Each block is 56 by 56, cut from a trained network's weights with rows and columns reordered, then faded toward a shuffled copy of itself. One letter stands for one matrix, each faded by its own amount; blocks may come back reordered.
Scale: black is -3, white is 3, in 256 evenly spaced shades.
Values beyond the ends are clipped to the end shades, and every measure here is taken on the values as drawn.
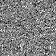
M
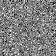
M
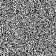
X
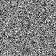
X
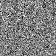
X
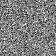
M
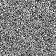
X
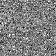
M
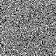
M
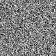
X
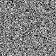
X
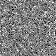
M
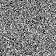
X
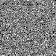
M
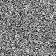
X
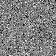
M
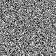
X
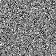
X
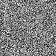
X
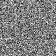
X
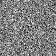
X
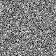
X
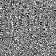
M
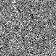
M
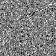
M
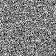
X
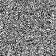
X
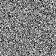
X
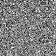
M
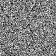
X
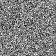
X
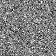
M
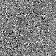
M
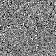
M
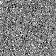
M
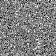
M
